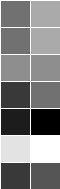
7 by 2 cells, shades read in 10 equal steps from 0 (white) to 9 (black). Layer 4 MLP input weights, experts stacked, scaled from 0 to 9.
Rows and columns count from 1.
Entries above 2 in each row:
2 2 2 2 2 0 2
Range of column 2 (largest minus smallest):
9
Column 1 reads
5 5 4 7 8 1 7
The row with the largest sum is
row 5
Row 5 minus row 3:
4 5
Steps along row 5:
up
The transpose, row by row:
5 5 4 7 8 1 7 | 3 3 4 5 9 0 6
